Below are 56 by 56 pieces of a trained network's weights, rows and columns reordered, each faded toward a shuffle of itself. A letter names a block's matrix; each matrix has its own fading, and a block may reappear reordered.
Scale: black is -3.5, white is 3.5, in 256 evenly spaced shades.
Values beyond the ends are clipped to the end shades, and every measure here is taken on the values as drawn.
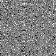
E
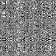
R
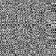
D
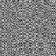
D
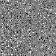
E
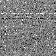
E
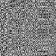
D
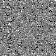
E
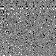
E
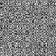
D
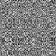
D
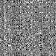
R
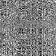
R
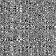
R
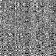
R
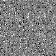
E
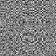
D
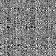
R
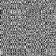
D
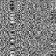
D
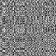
D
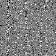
E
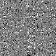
E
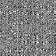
R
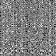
R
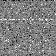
E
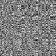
D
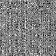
R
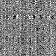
R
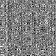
R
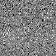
E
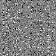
E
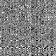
R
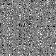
E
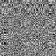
D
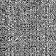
R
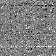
E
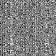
R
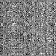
R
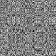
D
